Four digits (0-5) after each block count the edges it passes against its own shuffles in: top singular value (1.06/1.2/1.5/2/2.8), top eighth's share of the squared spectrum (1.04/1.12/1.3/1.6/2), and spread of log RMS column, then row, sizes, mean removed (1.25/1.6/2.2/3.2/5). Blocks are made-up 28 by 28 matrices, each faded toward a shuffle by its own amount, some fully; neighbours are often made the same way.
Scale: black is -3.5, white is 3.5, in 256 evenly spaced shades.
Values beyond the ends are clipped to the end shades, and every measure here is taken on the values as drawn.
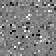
1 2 0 1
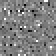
1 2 0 1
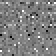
2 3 0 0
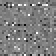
3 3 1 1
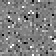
1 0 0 0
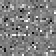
2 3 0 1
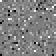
1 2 0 0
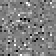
1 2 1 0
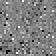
1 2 0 0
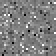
0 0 0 0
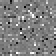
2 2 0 0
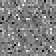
2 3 1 0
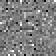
2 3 0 1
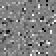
1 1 0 0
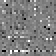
3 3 0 1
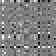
4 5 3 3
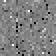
1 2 0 0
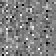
1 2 2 0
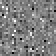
1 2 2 0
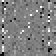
2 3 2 0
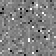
0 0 0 0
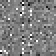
2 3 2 0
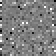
2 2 1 0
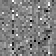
1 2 2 0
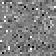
0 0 0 0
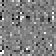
3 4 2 2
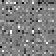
3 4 2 2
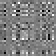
4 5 3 3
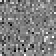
2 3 0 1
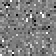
2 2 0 0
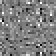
3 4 2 1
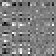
4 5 3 3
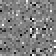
3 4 1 1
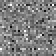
1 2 0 2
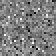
0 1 0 0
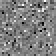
0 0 0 0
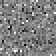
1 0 0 0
